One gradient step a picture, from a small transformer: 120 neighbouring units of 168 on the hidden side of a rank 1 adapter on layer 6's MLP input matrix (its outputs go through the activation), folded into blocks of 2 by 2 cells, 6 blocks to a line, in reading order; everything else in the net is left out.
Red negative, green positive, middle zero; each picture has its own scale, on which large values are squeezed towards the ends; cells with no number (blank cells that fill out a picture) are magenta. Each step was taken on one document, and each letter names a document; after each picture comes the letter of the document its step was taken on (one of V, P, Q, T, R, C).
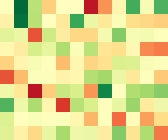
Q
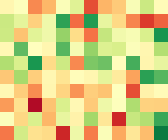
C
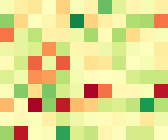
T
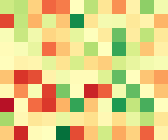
T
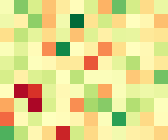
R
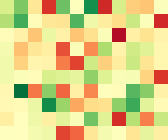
T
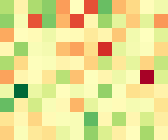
C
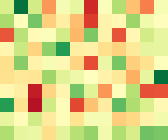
C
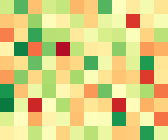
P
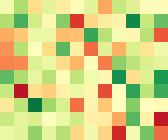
R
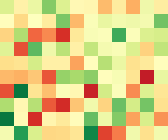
P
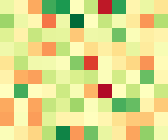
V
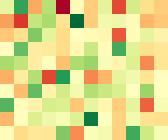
V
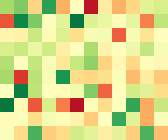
Q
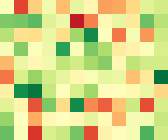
R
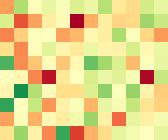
C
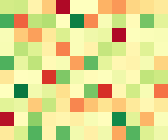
V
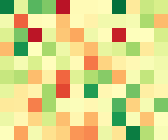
V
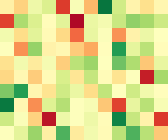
P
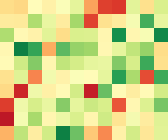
P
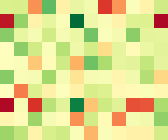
R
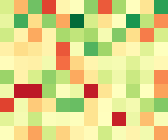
Q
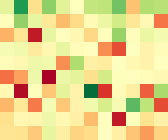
Q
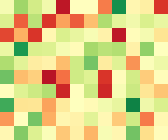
V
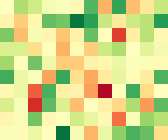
Q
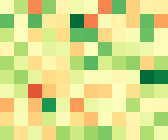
C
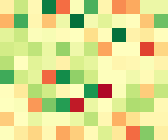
Q
